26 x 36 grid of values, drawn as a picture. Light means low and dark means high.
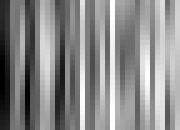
The grain runs up and down. The top right is the calmest part. Values rise toward the left.
